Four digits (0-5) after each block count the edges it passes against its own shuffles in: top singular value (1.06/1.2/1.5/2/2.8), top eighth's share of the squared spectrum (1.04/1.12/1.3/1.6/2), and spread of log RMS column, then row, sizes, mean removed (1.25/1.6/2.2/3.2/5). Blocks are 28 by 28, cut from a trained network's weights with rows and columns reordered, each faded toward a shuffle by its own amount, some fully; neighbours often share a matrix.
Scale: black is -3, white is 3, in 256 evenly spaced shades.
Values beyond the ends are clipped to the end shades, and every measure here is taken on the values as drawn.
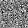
1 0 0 0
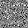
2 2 0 1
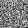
0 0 1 0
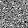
1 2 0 0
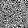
1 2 0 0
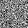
0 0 0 0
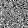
0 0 0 0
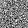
0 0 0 0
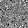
0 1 0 0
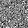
0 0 0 0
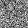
0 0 0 0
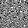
1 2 0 1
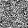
0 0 0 0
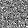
0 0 0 0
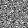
1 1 0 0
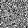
2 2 0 0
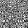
3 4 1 2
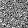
0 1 0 0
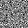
2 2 0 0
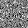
2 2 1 0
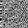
3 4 2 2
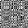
4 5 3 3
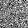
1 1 0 0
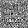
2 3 1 0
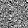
2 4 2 2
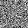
1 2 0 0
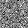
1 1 0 0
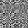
4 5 2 3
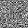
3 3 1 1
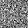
2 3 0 1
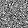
1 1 0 0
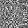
3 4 2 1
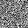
1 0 0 0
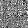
2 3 0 1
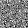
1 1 0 0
